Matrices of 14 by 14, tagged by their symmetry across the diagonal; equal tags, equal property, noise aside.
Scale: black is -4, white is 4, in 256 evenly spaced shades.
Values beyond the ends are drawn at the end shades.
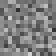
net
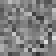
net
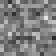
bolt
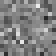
bolt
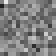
net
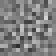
net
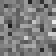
bolt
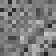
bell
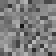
bolt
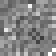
bell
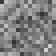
bell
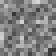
bell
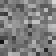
bolt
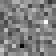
net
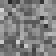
net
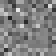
net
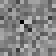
bell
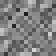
bell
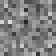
bolt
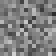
net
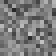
bolt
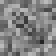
bell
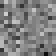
bolt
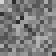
bell
